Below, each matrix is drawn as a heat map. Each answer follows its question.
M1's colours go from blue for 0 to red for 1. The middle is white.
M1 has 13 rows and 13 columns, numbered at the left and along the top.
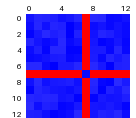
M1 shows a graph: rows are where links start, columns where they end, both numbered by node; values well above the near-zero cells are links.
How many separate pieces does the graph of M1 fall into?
1
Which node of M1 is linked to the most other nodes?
node 7
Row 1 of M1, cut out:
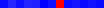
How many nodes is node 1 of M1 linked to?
1
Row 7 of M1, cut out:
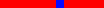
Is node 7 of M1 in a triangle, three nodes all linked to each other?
no
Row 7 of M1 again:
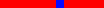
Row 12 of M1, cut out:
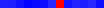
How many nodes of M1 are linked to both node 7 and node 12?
0
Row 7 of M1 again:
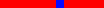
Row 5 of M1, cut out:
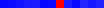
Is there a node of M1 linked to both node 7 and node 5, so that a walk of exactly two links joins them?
no
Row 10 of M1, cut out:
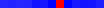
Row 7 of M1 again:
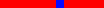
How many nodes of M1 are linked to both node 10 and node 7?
0
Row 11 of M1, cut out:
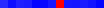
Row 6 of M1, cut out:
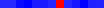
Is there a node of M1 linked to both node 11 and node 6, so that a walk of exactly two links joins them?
yes
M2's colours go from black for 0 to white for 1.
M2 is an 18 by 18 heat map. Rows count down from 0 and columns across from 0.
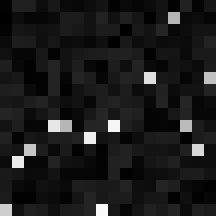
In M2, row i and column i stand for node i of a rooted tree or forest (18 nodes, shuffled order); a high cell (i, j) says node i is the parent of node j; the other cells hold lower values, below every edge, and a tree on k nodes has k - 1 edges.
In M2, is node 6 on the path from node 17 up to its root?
yes
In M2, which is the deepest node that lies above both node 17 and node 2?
6
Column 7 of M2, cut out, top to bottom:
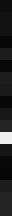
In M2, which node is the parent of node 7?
11
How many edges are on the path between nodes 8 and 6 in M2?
2
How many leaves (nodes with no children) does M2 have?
11
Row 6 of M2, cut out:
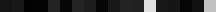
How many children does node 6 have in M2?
2
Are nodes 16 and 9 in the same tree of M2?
no
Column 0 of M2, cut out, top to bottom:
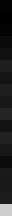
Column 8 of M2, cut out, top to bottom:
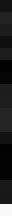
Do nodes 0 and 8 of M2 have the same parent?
yes
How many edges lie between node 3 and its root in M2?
0
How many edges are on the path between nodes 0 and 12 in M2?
3
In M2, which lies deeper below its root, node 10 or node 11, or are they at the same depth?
the same depth
